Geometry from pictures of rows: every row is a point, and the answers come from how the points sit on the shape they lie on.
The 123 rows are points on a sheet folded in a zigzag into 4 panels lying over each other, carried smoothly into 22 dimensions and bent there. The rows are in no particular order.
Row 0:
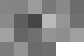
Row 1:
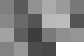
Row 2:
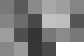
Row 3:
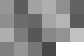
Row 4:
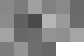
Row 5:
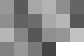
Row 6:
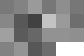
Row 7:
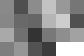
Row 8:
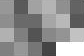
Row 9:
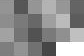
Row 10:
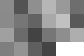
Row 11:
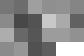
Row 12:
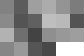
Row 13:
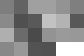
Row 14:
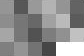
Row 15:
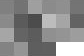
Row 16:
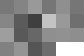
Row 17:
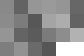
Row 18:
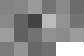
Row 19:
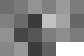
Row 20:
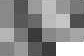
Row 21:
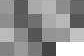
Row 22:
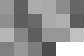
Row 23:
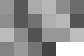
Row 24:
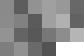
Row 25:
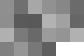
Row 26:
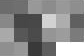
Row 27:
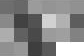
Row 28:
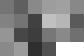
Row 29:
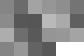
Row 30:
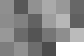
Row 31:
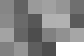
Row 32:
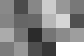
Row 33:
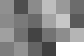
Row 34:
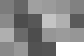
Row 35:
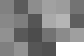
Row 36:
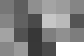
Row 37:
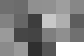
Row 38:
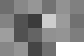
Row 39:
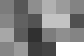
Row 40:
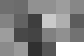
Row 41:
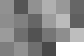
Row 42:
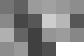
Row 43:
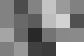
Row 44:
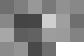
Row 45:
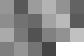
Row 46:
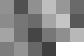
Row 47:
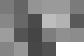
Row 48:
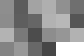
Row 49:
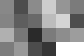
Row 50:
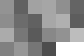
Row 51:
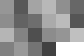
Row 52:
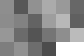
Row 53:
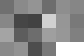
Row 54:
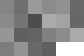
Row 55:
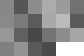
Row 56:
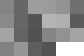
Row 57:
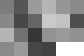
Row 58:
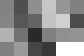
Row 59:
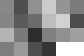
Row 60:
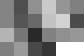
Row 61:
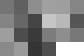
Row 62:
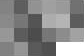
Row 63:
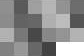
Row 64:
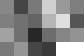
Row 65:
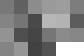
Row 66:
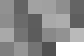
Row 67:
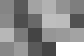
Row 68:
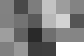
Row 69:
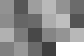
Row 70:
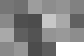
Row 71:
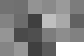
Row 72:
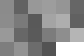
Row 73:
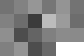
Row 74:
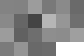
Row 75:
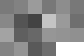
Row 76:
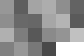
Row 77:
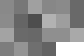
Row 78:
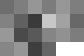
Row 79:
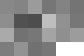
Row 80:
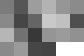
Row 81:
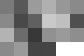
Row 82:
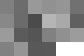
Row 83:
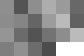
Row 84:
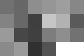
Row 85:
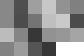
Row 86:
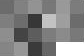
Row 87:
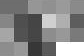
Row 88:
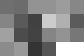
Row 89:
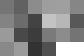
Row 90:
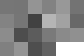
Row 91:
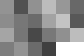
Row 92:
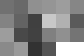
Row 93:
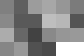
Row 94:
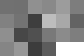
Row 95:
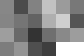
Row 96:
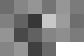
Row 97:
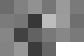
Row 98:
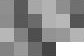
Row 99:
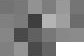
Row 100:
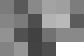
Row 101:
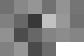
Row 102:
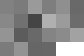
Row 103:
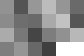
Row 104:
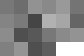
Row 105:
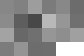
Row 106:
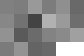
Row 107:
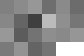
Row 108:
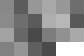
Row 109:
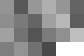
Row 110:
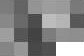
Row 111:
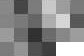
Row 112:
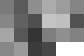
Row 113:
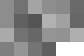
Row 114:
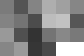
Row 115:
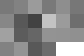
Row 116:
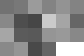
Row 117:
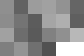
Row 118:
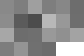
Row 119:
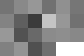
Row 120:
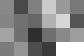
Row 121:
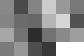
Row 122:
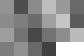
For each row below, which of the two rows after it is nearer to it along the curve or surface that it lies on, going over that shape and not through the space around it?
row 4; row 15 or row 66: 66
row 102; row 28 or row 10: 10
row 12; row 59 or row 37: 59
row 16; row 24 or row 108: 108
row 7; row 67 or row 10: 67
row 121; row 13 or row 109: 13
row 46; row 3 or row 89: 3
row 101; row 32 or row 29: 29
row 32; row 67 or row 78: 67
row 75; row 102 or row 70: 70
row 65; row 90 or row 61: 90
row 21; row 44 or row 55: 55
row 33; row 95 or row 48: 48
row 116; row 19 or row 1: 19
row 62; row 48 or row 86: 48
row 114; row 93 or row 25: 93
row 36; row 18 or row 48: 48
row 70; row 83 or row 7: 7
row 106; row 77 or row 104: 77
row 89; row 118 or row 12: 12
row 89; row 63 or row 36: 36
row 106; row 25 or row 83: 25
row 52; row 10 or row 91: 91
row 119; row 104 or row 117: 104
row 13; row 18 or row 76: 76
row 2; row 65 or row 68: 68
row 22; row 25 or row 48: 25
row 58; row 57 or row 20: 57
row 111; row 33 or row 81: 81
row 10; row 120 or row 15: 15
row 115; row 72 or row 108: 108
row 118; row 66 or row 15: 66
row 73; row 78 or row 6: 6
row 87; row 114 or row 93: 114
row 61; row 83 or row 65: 65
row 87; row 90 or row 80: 80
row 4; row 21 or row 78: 21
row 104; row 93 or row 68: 93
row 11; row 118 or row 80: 80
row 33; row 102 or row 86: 102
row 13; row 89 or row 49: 49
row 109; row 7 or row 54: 54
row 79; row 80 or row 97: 97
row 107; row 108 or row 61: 108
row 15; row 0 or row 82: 82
